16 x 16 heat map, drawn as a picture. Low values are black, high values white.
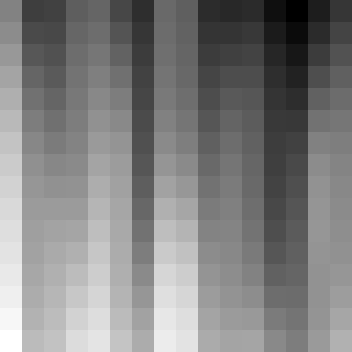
The grain runs up and down. The top right is the ninth with the lowest average. Values rise toward the bottom left. The ninth with the highest average is the bottom left.
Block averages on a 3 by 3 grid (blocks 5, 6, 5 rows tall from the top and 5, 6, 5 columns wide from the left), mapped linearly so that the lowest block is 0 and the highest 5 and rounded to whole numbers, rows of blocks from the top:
2 1 0
4 3 2
5 4 3
